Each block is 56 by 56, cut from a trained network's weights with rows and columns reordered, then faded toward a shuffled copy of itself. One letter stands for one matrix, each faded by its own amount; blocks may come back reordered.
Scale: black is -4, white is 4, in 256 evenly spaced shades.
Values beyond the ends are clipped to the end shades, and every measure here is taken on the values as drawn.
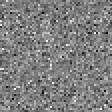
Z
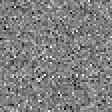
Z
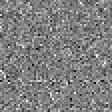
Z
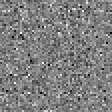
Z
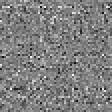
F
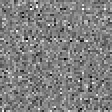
Z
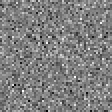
Z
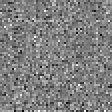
F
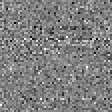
F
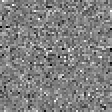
Z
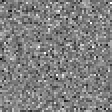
Z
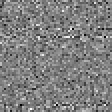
F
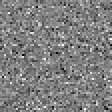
Z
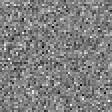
Z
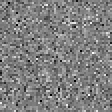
Z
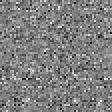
F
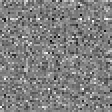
F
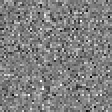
F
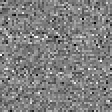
F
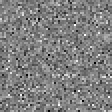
Z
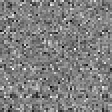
F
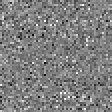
Z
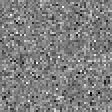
Z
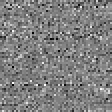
F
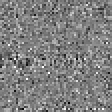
F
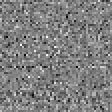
F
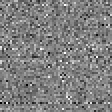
F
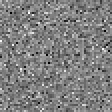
Z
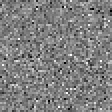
Z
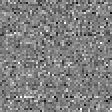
F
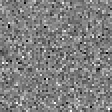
Z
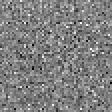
Z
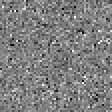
Z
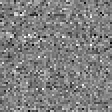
F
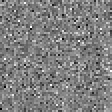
Z
